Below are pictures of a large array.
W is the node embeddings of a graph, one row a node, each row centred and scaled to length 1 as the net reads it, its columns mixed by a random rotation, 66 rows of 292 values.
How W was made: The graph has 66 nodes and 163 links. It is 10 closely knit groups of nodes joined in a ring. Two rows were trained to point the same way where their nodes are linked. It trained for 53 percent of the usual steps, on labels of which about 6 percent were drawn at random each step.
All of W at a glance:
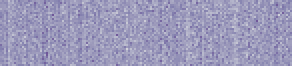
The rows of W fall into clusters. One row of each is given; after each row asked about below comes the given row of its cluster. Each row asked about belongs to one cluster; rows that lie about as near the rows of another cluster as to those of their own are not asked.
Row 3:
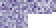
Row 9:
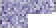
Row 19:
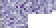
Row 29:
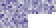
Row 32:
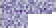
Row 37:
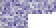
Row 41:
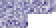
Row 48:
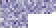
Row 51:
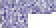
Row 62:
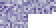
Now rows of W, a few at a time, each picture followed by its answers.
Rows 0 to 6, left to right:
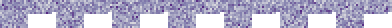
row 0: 3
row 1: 48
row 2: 62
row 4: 37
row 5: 32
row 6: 29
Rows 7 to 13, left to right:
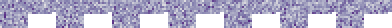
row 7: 51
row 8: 3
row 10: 48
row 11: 29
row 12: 37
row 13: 37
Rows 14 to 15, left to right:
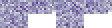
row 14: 19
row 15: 19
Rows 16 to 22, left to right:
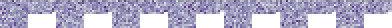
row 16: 37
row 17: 62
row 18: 51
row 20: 3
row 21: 48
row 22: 19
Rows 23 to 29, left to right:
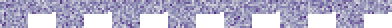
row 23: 51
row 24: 41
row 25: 41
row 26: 3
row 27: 19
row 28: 62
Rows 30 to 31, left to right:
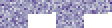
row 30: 29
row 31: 9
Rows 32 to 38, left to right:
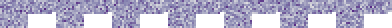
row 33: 62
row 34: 3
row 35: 32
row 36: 9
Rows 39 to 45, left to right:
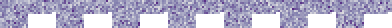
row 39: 48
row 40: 29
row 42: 9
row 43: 51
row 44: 62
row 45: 41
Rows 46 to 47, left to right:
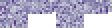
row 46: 37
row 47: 62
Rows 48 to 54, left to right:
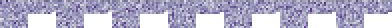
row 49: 19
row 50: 19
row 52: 41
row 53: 32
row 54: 51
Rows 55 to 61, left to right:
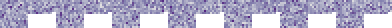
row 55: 29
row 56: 51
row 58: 9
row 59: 62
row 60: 37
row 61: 48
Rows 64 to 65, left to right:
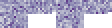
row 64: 19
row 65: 3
